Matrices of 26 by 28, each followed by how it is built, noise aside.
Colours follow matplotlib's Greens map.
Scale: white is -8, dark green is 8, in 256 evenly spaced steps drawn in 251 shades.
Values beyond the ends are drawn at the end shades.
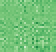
low rank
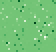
sparse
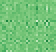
low rank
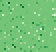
sparse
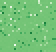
sparse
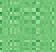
low rank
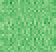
low rank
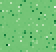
sparse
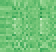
low rank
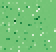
sparse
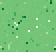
sparse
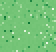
sparse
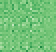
low rank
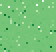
sparse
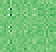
low rank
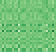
low rank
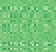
low rank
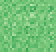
low rank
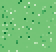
sparse
